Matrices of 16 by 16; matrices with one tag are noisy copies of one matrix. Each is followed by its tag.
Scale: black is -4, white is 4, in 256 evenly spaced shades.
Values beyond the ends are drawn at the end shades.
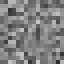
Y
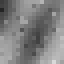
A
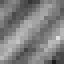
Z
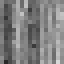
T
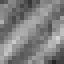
Z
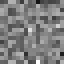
Y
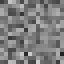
Y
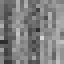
T
